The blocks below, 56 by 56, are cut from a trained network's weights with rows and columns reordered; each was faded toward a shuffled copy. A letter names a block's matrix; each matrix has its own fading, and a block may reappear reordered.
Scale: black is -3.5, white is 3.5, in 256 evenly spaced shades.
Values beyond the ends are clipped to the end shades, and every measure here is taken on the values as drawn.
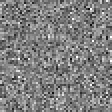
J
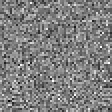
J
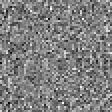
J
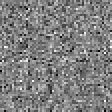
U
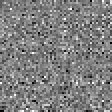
U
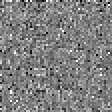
U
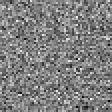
J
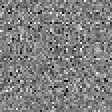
U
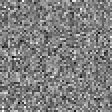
J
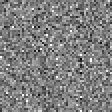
J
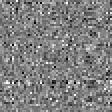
U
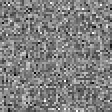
J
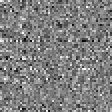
U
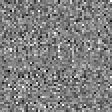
U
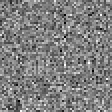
J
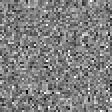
J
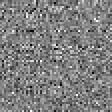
U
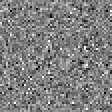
U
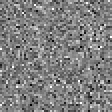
U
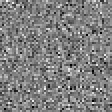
U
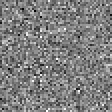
J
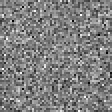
J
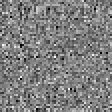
U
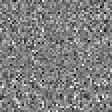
U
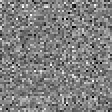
U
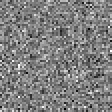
J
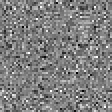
U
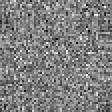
J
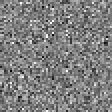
J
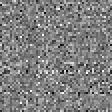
U
